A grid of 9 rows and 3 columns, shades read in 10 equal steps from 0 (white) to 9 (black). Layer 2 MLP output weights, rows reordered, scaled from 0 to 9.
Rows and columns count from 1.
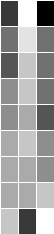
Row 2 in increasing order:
1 5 5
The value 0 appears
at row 1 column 2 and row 9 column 3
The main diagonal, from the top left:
7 1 5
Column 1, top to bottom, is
7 5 6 4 4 3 3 3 2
